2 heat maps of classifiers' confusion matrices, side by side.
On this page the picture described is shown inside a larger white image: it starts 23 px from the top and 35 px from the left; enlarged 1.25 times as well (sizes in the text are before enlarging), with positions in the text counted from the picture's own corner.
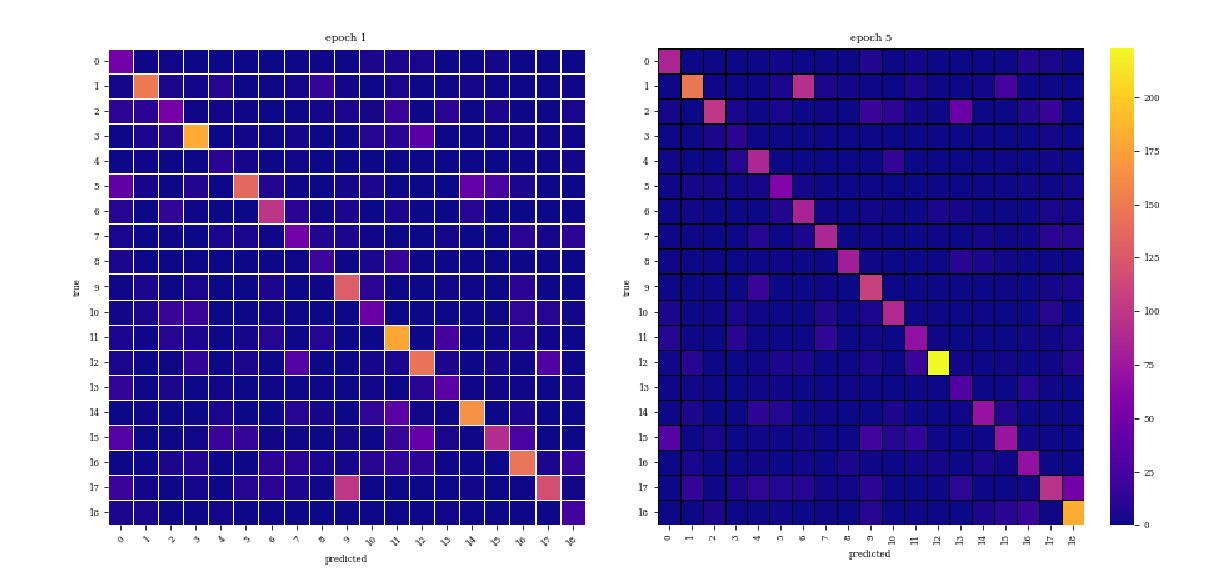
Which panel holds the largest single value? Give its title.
epoch 5
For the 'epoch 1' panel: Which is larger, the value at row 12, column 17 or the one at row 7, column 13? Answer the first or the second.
the first
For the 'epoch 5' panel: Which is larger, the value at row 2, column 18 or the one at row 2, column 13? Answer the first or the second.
the second
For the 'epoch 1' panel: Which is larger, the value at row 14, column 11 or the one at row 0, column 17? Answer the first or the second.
the first
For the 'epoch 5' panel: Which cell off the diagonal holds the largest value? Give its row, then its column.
1, 6
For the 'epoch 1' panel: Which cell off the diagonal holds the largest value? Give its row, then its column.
17, 9
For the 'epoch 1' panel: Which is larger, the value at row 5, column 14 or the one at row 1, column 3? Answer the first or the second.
the first
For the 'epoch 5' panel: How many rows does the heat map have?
19
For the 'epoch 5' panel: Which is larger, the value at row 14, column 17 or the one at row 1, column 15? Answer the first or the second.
the second
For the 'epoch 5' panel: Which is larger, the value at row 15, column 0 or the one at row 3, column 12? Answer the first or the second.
the first
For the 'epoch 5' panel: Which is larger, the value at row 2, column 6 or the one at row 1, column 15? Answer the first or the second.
the second
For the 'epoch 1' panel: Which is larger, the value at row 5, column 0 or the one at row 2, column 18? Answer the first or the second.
the first
